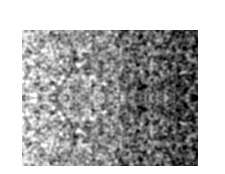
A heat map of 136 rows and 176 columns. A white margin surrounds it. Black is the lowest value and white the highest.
Slope: up to the left. Mirror symmetry: top to bottom. Lone odd cells: none. Grain: blotchy. Ninth with the lowest average: middle right.
